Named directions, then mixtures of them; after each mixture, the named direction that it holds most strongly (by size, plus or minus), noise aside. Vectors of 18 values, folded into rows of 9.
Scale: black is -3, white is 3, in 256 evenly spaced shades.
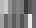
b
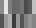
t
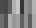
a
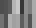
a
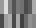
t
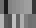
t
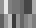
t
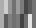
b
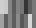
b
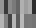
t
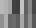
a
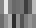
t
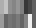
b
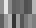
t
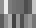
t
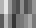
t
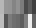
b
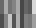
t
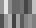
t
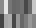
t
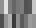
t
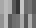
a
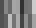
a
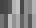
a
